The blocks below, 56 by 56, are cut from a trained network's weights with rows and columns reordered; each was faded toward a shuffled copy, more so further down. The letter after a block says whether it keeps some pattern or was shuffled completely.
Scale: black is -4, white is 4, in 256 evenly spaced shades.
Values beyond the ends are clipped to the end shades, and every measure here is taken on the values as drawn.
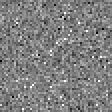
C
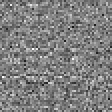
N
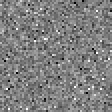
C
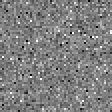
C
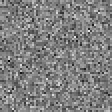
C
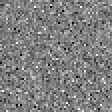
C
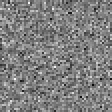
C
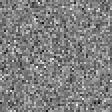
C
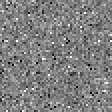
C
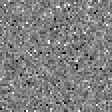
C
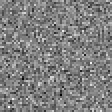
C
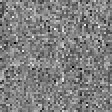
N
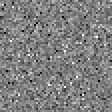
C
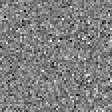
C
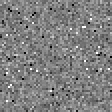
C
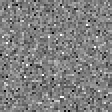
C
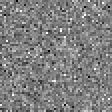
N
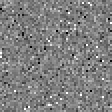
C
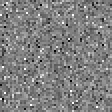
C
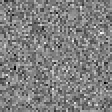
N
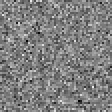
C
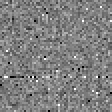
N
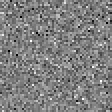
C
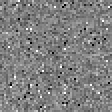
N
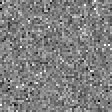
C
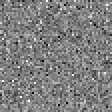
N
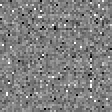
N
